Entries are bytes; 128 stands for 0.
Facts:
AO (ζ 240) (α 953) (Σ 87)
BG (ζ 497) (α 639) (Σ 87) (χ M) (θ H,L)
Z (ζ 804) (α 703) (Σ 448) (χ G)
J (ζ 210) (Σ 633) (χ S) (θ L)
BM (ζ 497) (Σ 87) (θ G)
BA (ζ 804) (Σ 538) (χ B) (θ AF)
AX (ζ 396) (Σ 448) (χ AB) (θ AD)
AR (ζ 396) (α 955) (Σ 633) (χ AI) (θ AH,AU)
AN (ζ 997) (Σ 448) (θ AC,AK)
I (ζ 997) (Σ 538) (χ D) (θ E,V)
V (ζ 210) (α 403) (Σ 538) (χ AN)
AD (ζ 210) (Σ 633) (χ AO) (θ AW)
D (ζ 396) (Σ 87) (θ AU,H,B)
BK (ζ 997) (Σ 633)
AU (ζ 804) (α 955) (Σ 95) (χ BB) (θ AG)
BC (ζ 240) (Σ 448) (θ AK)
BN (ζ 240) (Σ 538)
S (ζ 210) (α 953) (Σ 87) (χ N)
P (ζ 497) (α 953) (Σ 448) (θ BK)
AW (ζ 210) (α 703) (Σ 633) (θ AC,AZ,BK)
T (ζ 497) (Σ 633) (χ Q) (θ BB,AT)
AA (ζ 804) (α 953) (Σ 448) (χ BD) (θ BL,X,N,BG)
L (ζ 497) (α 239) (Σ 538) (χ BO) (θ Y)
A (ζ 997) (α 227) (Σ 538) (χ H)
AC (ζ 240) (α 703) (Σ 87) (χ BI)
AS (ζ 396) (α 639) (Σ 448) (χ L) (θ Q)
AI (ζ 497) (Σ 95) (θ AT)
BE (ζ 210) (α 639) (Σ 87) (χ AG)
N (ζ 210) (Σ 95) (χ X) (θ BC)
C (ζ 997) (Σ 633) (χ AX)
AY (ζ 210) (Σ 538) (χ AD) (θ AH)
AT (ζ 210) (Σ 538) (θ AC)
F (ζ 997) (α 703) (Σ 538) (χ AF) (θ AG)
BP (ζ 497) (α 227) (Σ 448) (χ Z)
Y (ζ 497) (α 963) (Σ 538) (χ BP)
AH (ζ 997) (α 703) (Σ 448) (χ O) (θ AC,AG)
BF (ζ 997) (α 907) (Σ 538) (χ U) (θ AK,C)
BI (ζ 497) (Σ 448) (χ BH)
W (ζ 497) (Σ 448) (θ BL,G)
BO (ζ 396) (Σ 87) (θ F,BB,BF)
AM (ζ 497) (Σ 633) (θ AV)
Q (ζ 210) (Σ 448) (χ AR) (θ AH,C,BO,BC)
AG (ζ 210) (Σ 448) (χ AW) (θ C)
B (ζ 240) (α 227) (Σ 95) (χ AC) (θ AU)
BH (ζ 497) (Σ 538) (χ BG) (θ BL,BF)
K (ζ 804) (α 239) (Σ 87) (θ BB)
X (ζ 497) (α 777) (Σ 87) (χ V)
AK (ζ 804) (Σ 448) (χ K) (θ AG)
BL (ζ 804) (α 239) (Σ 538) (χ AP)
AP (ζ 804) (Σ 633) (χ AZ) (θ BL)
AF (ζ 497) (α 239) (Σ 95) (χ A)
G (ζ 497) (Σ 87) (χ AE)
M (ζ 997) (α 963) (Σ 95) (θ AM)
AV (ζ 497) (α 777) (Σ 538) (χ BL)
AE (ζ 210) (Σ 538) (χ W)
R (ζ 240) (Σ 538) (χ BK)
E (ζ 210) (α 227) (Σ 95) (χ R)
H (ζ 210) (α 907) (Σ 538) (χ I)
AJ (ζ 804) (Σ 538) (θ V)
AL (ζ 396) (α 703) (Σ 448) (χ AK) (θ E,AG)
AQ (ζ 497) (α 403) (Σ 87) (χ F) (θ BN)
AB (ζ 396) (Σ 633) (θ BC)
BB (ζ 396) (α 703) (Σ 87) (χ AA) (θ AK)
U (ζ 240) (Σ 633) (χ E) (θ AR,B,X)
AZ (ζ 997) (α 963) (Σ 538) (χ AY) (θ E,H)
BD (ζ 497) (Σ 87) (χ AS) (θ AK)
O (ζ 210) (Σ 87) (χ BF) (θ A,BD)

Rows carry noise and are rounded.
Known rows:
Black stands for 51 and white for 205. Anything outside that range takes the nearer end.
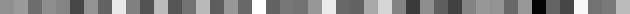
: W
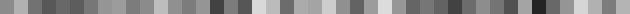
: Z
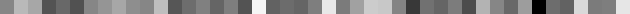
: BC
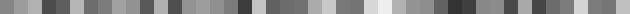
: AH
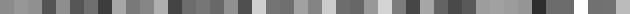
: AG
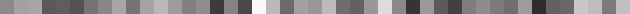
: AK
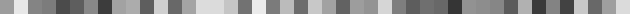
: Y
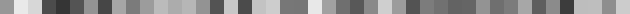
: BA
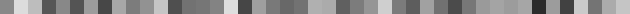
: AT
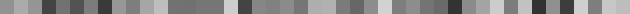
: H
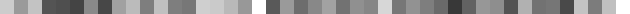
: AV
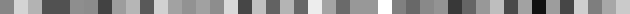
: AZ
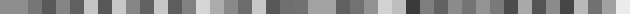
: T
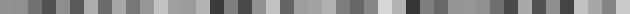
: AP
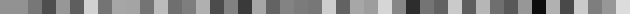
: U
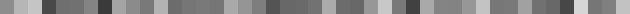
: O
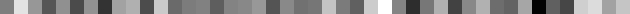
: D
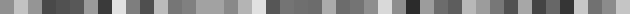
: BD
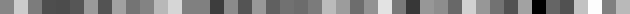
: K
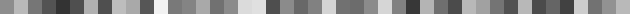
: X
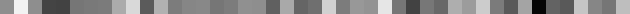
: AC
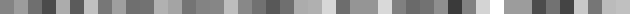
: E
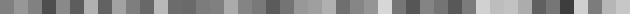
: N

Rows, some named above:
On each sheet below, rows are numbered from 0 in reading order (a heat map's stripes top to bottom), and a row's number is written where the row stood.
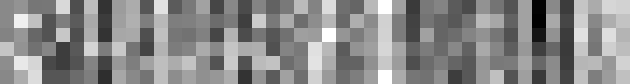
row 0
AB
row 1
R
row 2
AW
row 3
AF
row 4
BA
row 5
BF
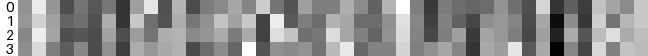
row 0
BB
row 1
BH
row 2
AJ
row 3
V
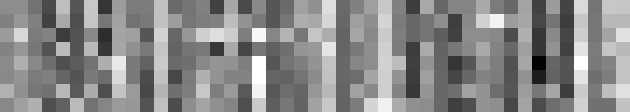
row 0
AD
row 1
E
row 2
Y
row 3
AD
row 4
P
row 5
BI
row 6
AM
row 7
AH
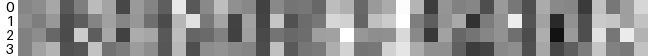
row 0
C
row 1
M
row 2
AW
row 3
AH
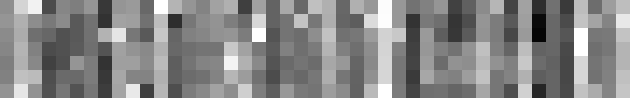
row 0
A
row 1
AX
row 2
P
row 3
S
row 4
BE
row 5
O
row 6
BB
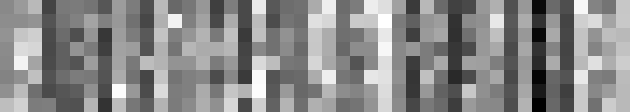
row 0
AN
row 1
M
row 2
I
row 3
F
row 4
AJ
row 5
AN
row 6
BG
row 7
L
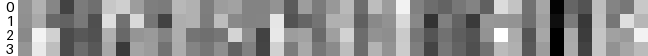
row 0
B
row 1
AI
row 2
BN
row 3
R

